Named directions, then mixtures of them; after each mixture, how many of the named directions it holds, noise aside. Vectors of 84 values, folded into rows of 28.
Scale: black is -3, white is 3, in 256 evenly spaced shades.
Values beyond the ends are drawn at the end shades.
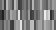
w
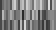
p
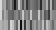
two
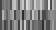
one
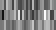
two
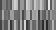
one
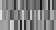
two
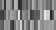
one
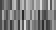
one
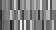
two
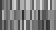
one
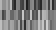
one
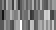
one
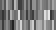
one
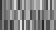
two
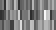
one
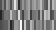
two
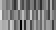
two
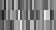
one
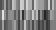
two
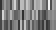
one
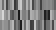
one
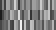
two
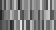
two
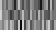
two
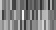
one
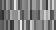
two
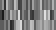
one
